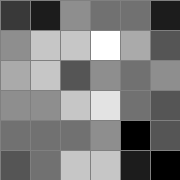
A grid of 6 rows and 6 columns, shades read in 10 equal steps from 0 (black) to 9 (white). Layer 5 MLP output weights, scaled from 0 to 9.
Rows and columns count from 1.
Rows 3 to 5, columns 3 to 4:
3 5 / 7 8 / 4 5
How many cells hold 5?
7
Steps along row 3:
up down up down up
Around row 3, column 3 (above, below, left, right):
7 7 7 5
